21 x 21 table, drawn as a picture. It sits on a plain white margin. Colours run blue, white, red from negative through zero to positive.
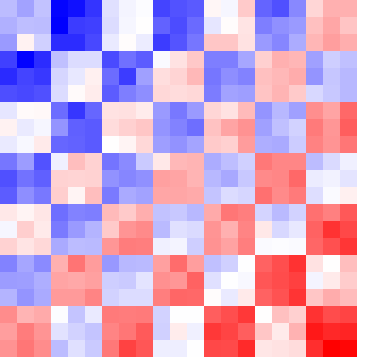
The bottom right is the ninth with the highest average. Overall the values sit about 50% of the way up the scale. The top left is the ninth with the lowest average. Values rise toward the bottom right. The field is checkered.
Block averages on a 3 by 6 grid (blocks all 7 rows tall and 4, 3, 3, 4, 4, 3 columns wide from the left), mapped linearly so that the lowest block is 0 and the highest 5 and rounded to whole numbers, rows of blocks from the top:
001123 | 112234 | 333445
